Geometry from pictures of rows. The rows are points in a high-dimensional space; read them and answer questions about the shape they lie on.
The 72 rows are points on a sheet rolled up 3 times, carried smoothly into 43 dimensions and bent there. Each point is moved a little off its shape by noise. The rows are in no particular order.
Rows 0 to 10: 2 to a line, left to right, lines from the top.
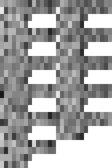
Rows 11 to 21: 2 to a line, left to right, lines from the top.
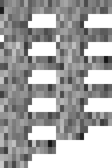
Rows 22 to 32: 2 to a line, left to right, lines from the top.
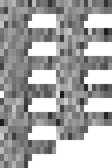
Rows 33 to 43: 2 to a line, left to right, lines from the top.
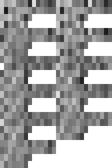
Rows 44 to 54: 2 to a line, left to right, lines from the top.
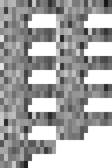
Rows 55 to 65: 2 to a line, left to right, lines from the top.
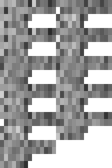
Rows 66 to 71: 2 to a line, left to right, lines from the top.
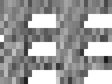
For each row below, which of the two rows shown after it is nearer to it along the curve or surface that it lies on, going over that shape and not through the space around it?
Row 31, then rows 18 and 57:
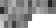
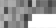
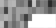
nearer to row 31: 57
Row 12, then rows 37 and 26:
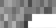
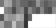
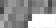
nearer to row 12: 26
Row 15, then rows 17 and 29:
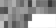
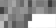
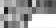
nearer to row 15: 17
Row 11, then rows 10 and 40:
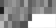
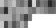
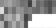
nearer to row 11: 10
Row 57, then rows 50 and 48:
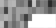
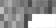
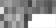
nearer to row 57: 48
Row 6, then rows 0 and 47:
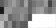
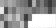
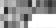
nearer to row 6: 47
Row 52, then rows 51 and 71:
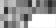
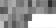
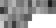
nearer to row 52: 71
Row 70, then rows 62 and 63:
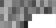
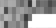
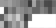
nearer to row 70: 63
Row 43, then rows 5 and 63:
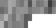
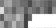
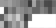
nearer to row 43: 5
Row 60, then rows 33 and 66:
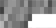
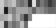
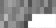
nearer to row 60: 66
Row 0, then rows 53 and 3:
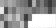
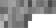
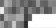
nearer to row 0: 3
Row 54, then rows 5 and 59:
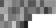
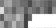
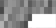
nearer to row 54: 59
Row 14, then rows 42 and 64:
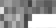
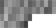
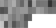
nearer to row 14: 42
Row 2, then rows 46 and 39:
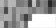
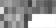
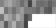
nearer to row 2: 46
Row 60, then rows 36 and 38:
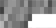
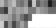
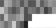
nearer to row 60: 38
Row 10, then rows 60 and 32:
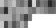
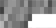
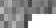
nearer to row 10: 60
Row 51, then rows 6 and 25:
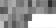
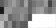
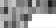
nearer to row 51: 6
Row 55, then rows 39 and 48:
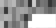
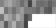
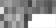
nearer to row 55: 48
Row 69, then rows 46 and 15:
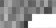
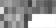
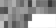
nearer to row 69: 46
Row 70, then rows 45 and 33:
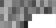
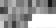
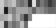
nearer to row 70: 45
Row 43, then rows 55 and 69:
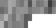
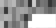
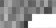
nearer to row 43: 69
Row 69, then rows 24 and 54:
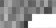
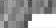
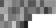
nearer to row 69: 24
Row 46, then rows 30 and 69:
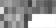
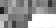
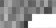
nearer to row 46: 69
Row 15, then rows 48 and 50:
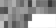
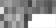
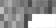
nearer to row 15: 48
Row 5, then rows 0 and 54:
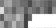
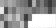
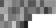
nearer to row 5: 0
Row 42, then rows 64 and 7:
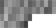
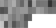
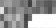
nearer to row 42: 64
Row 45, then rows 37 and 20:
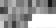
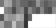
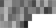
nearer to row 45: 20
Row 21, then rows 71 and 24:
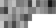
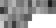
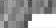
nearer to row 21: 71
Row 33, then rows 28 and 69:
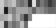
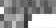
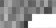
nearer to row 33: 28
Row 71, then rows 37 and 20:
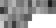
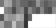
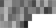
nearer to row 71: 20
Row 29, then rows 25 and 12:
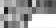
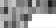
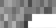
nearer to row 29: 25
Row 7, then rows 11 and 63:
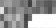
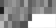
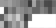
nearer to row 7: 63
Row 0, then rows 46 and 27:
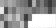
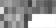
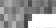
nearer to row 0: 46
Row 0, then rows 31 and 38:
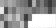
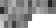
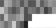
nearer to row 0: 38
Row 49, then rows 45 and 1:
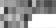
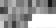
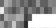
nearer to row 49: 1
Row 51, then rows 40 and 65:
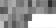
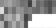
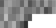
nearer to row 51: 65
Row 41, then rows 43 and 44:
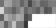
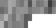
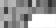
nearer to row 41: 43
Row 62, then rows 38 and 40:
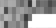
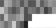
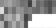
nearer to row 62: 40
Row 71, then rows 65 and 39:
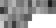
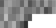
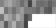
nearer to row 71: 65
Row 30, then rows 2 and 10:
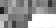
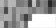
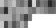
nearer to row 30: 10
